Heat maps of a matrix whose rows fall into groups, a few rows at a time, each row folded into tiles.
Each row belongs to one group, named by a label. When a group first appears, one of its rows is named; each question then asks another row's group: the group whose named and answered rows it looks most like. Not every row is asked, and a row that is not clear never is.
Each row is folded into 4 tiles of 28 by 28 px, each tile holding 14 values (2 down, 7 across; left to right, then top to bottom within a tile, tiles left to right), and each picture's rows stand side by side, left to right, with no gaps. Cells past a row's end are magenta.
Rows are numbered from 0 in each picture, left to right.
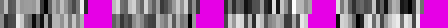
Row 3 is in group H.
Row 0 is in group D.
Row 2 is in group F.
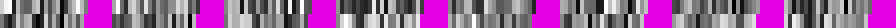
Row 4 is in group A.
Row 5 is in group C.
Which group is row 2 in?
C
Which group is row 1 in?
D
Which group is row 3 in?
H
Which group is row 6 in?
H
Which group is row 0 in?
D
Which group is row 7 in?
H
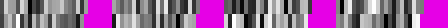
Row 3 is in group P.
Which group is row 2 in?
H
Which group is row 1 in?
C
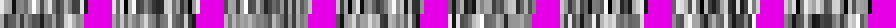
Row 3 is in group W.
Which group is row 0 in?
D
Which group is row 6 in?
C
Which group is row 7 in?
D
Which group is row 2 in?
W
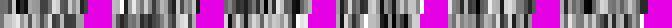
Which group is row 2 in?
H
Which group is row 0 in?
F
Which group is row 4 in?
A
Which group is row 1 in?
D
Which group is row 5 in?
A
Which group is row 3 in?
P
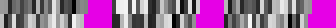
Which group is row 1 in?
C
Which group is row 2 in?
F
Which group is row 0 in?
H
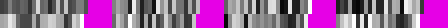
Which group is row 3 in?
F
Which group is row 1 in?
C
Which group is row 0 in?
H
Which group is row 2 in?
C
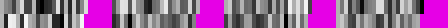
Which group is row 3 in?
A
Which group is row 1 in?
C
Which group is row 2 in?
D
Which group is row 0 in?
W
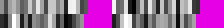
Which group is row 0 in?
F
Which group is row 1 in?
F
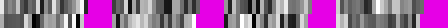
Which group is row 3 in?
A
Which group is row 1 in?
P
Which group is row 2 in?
F
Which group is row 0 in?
D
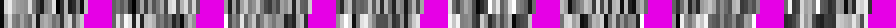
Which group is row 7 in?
D
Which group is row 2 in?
W
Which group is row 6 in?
P
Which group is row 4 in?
A
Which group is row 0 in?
C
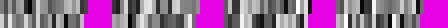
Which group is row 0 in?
A
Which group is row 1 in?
P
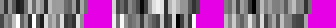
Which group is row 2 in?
A
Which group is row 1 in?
A
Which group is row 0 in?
F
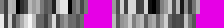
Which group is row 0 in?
P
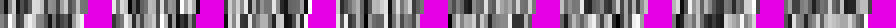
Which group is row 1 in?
F
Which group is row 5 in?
W
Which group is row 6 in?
D
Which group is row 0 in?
P
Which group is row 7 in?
H
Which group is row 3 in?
A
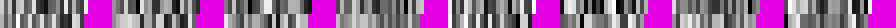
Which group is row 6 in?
W
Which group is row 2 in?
A
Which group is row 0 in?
W
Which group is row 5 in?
C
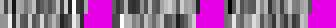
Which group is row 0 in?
W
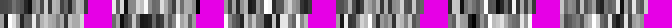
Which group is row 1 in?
D
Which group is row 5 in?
W
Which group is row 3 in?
P
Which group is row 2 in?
A
